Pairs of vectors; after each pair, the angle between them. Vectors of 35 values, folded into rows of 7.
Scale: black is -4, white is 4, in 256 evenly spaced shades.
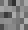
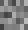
nearly parallel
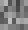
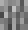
orthogonal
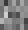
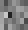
partly aligned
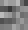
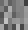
orthogonal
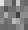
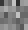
nearly opposite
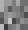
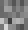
partly opposed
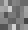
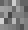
orthogonal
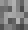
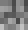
nearly opposite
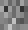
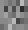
nearly parallel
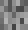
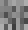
orthogonal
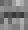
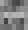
nearly opposite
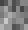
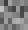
partly aligned
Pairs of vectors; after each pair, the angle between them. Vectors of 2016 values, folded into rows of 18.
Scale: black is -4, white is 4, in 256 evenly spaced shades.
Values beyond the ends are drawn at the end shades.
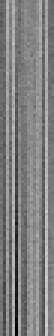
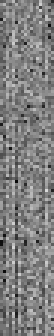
partly aligned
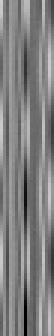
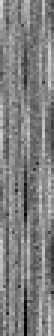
nearly parallel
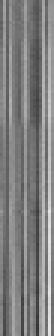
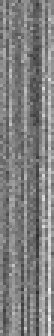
nearly parallel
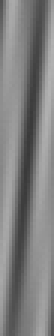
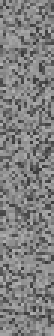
orthogonal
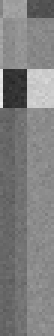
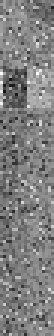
partly aligned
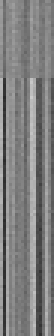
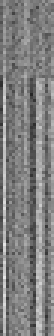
nearly opposite
